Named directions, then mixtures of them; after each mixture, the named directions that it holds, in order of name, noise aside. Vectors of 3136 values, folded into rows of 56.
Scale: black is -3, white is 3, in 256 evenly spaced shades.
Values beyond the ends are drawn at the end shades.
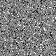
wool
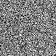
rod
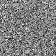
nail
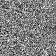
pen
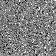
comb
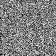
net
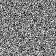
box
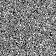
rod, wool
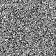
nail, wool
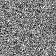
pen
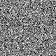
rod, wool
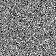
box, wool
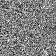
pen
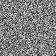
box, rod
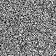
rod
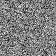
pen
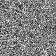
pen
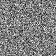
pen, rod, wool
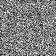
net, wool
